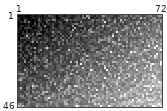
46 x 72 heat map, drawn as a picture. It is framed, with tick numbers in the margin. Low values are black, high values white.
Slope: up to the bottom right. Mirror symmetry: none. Ninth with the lowest average: top left. Ninth with the highest average: bottom right. Odd rows or columns: none.
